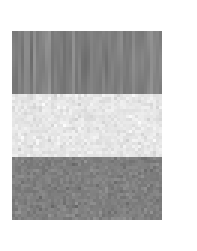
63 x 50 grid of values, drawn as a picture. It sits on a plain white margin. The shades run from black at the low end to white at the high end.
It is made of 3 by 1 panels. Panel 1,1: middling, streaked downward, faint in contrast. Panel 2,1: very high, fine-grained, faint in contrast. Panel 3,1: middling, fine-grained, faint in contrast.
